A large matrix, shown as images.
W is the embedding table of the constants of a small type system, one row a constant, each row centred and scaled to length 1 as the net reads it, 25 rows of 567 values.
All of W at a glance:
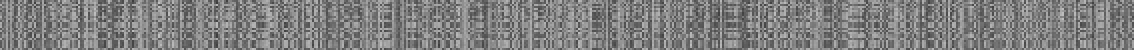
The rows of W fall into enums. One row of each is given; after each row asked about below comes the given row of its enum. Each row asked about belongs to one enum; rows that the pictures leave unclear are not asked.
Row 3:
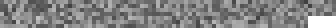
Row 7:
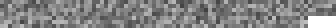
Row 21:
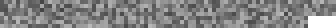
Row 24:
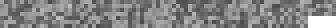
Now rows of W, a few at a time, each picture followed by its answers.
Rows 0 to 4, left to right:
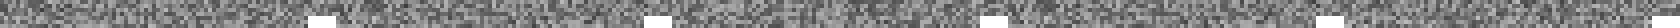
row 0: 21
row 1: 3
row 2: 24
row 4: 7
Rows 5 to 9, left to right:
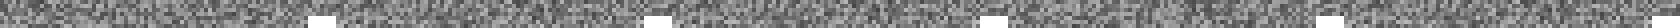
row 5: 21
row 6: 7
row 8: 24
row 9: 7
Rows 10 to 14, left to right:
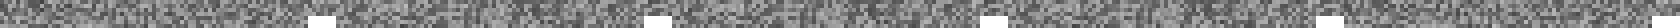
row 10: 21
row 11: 24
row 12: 24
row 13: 24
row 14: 21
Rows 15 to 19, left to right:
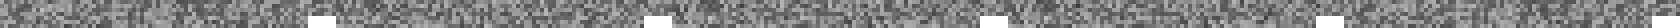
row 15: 24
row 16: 21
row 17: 3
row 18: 3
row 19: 24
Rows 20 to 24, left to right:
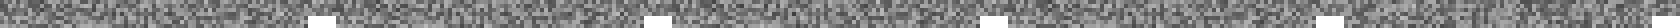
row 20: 21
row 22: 21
